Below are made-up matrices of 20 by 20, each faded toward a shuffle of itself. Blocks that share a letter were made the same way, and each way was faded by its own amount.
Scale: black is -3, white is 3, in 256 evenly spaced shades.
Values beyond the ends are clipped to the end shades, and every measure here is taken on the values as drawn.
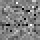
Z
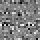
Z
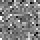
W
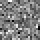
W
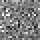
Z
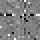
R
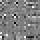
R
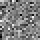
W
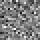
W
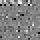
R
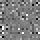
R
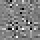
R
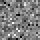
W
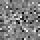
Z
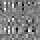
R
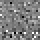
Z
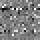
Z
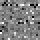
Z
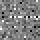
Z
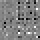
R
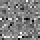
Z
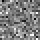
W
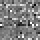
Z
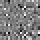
R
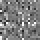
R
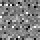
Z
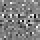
Z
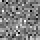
W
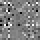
R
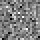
W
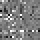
R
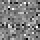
Z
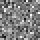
W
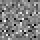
Z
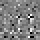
R
